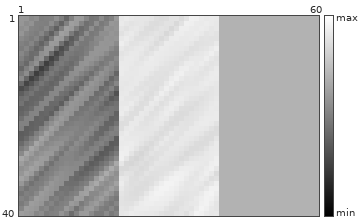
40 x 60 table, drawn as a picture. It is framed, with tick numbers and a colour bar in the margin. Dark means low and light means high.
It is made of 1 by 3 panels. Panel 1,1: middling, slanting up to the right. Panel 1,2: very high, slanting up to the right, faint in contrast. Panel 1,3: high, flat.
